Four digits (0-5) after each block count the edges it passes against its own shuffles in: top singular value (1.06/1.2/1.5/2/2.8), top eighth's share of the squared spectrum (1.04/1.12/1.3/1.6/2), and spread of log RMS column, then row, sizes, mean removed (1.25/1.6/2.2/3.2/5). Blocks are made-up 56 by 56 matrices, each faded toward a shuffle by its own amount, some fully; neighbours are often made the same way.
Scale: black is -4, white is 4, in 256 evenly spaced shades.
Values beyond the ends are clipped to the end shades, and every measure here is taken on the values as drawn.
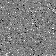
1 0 0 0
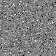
0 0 0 0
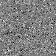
0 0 0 1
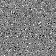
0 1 0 1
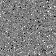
0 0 0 0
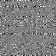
2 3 0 3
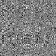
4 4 2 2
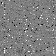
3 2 1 0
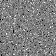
1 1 0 0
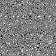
3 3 0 2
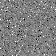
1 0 0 0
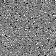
2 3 0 1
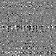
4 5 2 3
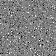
0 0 0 0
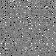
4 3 2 2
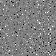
3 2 0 0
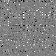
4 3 1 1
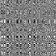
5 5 3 3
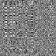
4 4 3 2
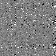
2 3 2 2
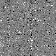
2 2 2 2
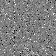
1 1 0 0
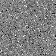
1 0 0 0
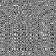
4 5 3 3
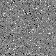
1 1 0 0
